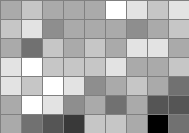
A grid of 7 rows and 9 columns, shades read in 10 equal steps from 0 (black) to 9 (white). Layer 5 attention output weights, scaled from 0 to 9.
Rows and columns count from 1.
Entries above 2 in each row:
9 9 9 9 9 9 7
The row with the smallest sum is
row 7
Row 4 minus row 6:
2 0 -1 2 1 4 0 3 4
